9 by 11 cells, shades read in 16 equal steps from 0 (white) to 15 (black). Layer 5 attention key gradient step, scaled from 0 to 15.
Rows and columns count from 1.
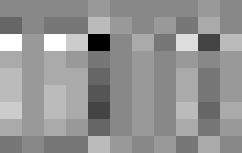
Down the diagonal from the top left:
7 7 0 6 9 7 6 7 8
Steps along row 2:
down up same down up up down up down up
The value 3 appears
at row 3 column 4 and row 7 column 1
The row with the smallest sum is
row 3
